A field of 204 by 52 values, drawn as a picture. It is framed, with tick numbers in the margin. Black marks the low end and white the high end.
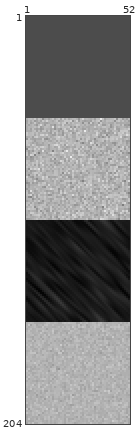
It is made of 4 by 1 panels. Panel 1,1: low, flat. Panel 2,1: high, fine-grained. Panel 3,1: very low, slanting down to the right, faint in contrast. Panel 4,1: high, fine-grained, faint in contrast.
